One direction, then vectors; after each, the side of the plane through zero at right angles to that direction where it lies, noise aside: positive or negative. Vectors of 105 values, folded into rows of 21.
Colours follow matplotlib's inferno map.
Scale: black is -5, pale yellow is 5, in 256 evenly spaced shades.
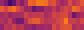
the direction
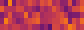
positive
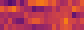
positive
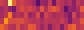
negative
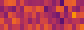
negative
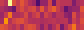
negative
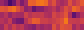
positive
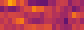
negative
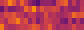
negative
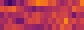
positive
